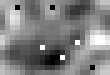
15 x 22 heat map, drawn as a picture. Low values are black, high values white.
The field is mottled with small blotches. On average the colour sits 50% of the way up the scale. Six lone cells stand out: three far higher and three far lower than their neighbours. The ninth with the highest average is the middle right. The bottom middle is the ninth with the lowest average.
